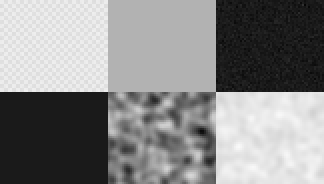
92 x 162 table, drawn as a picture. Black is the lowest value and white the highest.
It is made of 2 by 3 panels. Panel 1,1: very high, checkered, faint in contrast. Panel 1,2: high, flat. Panel 1,3: very low, fine-grained, faint in contrast. Panel 2,1: very low, flat. Panel 2,2: middling, blotchy, strong in contrast. Panel 2,3: very high, blotchy, faint in contrast.
